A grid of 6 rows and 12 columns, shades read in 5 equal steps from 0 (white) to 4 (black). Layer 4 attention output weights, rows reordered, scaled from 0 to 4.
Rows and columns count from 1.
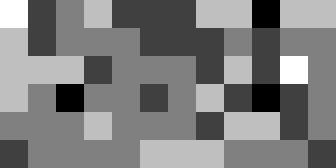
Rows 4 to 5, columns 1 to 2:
1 2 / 2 2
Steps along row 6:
down same same same down same same up same same up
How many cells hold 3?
19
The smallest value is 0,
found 2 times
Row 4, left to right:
1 2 4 2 2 3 2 1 3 4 3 2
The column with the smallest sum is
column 1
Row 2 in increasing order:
1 2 2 2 2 2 2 3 3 3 3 3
